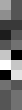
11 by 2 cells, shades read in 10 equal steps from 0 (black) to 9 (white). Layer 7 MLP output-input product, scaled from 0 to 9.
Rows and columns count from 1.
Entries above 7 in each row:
0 0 0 0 0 0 1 1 0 0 0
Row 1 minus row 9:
2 0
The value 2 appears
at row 3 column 1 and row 3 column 2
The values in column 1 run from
0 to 9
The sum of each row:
9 8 4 4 7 7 16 8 7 7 7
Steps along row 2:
down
